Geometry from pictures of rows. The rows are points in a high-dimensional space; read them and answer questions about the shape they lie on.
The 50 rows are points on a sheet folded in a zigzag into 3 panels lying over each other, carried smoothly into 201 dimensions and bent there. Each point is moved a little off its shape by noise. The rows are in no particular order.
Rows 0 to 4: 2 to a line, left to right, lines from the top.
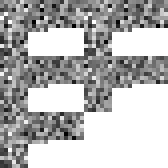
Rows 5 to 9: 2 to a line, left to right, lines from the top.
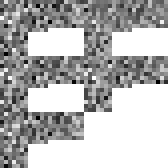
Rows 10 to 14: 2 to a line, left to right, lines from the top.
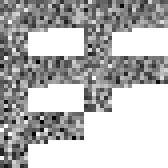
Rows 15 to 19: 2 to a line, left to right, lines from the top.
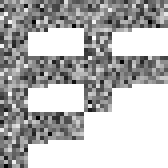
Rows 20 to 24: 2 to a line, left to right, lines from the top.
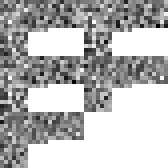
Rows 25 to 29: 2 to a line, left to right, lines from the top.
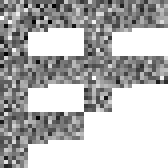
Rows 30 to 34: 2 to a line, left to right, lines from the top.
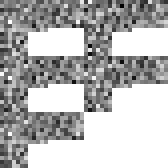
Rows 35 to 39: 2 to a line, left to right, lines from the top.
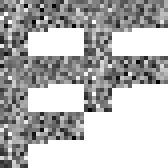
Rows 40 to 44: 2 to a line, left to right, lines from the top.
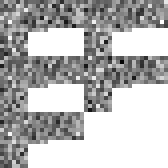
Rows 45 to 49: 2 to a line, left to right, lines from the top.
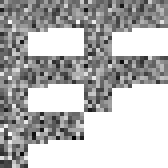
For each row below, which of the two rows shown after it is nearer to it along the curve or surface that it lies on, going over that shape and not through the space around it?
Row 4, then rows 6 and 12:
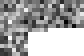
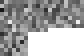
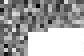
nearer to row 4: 12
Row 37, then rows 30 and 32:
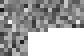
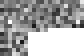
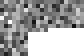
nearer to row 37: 30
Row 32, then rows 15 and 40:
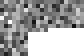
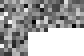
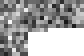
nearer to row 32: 15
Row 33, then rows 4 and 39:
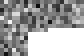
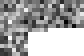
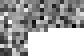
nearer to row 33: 4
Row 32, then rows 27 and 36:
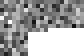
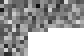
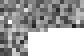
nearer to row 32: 36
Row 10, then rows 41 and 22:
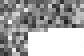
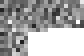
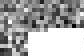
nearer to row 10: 22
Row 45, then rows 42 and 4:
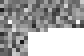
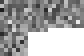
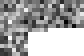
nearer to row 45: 42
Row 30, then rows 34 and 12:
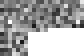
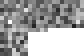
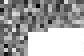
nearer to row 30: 34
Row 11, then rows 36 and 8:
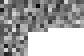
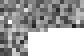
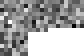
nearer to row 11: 36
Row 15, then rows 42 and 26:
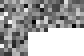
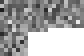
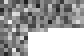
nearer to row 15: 42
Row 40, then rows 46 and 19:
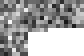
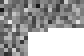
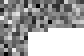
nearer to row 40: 19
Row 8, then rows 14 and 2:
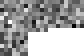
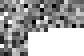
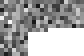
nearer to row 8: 14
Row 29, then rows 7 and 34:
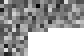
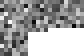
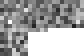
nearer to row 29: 34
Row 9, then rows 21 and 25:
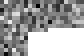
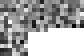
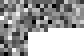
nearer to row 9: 25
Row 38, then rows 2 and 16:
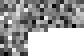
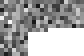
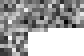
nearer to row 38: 16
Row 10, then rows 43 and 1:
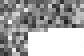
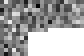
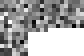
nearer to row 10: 43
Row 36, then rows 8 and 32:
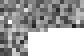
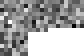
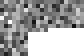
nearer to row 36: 32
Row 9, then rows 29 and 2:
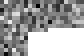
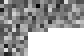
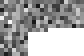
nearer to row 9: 29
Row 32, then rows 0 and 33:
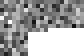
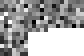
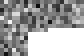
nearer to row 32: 0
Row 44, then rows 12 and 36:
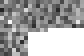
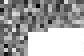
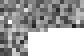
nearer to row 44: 36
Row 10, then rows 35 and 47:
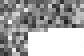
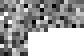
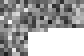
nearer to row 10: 47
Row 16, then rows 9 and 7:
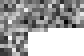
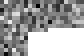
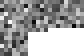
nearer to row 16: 9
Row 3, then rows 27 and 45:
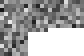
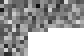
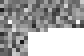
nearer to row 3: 45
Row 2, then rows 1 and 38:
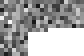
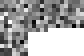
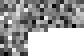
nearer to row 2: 1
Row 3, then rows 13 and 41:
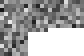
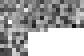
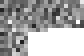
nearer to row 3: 41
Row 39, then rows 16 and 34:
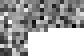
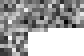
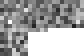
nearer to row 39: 34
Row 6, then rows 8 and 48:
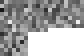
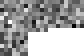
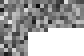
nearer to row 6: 8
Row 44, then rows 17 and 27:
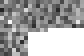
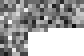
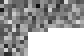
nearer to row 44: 27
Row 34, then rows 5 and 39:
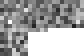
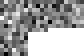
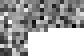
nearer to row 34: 39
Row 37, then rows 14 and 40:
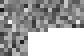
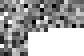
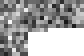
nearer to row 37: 14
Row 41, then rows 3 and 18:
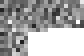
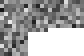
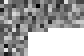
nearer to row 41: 3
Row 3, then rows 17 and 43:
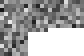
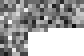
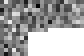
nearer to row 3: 43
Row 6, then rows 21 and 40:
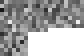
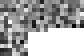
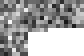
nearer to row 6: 21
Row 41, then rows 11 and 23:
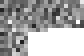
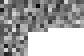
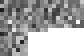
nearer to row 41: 23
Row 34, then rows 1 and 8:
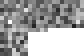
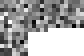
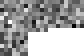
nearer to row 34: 1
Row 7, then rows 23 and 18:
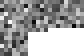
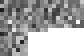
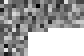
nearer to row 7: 23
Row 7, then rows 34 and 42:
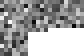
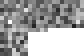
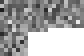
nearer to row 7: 42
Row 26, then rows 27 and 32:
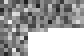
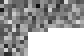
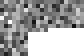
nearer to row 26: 27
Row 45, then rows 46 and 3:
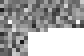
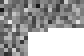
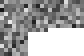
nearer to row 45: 3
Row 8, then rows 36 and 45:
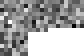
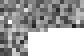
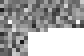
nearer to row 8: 45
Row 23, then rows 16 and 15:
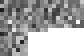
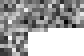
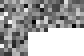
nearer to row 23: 15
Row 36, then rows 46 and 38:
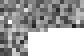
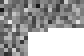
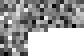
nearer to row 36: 46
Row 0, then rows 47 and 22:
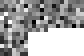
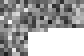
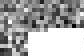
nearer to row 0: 22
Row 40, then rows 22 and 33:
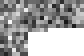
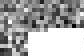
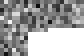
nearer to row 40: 33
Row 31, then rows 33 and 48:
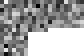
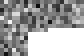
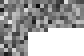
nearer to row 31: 33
